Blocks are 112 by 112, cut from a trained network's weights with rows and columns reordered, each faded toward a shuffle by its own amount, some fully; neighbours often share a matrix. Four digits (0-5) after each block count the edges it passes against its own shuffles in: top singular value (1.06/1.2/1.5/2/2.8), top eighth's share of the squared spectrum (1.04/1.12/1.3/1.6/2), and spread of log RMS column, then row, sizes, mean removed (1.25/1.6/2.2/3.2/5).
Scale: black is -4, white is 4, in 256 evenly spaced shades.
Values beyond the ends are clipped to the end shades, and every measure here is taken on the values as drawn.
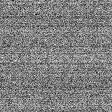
3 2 0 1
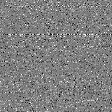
4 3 0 2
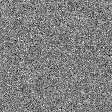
0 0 0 0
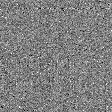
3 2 0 1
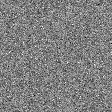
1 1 0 0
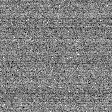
3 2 0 1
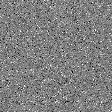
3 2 0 1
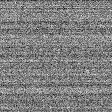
4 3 0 2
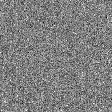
2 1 0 0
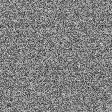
1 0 0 0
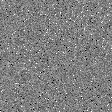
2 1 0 0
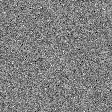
1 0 0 0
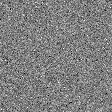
1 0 0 0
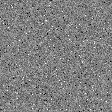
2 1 0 0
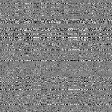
5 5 0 4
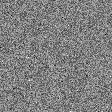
0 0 0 0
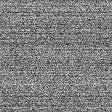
4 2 0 1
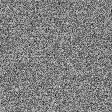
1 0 0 0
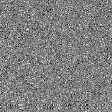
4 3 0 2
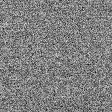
1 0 0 0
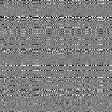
5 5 0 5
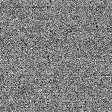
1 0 0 0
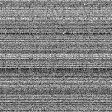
5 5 1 4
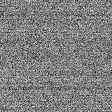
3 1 0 0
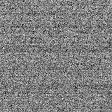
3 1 0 0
